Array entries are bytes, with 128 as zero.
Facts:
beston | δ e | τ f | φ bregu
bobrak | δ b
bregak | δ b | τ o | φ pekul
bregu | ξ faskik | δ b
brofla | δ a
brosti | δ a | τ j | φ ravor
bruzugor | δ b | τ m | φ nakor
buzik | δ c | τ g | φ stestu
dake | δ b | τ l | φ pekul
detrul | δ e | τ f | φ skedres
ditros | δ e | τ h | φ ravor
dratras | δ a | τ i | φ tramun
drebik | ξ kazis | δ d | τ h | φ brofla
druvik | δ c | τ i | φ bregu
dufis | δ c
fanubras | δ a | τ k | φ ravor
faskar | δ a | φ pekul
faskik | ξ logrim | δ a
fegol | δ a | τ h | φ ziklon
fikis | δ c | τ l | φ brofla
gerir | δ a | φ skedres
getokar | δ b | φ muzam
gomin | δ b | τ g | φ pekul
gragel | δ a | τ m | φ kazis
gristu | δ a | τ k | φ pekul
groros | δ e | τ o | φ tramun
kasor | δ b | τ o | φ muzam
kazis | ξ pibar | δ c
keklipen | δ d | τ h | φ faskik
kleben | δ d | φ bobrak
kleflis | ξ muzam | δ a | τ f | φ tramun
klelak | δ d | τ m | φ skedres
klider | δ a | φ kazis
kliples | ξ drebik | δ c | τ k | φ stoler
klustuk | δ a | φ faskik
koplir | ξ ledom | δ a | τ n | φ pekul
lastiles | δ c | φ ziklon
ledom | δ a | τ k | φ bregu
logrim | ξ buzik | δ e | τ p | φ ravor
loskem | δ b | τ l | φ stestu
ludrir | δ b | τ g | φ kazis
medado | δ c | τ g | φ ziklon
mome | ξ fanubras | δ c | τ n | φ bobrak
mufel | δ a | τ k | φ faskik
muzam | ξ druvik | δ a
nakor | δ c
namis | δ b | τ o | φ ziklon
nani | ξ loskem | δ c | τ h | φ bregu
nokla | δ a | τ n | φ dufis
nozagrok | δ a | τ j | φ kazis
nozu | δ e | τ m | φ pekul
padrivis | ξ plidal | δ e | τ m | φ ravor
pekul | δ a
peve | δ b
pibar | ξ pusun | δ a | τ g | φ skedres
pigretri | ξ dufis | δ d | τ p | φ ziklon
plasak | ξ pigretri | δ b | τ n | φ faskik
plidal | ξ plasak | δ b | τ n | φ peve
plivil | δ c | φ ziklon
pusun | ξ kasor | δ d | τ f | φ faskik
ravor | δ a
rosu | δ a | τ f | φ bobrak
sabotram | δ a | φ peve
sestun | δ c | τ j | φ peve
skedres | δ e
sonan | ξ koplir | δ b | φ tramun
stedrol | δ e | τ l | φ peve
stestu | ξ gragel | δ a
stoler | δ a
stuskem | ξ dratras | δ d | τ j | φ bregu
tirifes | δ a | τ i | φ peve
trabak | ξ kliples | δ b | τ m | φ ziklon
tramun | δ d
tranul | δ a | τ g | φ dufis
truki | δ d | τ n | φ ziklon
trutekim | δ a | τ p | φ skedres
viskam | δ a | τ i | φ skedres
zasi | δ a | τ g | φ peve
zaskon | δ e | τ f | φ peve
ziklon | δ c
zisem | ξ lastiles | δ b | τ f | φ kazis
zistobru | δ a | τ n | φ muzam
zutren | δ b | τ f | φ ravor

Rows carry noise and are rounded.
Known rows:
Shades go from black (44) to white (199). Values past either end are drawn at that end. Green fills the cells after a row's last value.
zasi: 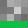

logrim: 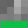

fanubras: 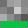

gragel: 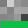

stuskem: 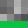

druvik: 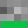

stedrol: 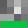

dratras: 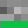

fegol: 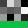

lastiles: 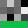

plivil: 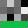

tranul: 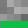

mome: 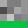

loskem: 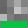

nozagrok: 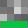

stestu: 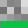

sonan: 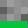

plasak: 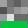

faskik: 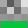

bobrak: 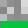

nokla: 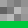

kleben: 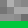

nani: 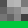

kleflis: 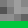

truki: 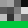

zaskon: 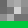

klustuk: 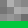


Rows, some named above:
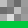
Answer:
groros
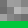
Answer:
rosu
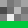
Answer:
koplir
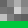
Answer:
nozagrok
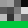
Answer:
truki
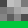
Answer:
keklipen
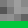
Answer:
kleflis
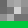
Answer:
zaskon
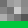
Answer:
fanubras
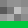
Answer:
viskam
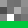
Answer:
plidal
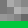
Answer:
ludrir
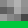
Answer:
kliples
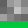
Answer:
trutekim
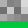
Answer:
stestu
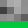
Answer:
pusun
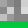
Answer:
dufis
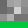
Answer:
zaskon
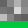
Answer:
brosti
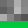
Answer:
stuskem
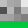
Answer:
kazis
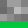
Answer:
beston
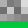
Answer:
muzam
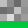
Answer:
groros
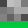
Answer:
ditros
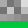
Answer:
bregu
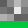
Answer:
sestun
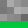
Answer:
tranul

